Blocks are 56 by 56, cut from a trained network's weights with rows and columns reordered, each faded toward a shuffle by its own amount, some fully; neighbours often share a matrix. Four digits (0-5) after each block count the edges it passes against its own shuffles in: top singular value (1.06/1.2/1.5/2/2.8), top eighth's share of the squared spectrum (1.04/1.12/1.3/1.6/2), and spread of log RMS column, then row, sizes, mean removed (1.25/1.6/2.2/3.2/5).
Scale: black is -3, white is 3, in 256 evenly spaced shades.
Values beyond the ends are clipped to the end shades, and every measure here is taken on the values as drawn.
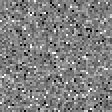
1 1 0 0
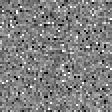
1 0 0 0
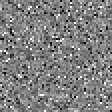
0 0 0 0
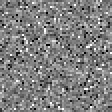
0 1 0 0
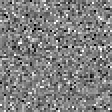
2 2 0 1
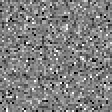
0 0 0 0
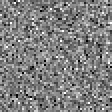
0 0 0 0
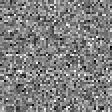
3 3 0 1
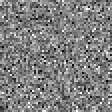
2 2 0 1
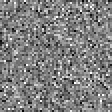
0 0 0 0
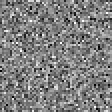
3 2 0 1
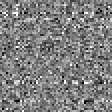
4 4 1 2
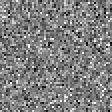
1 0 0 0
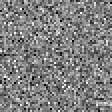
2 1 0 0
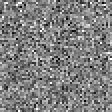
2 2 0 1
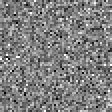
0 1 0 0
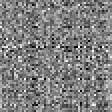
3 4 1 3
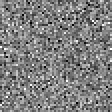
1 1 0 1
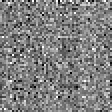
3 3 1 2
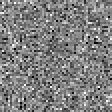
1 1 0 0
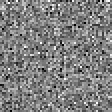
1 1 0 0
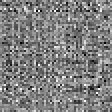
3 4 1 3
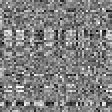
4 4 1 3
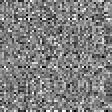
4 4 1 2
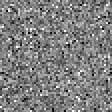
1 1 0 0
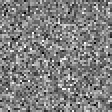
0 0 0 0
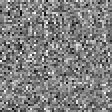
2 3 1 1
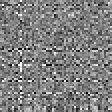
4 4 2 3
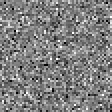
2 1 0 1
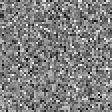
1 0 0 0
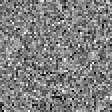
1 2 0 1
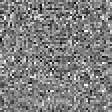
3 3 2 2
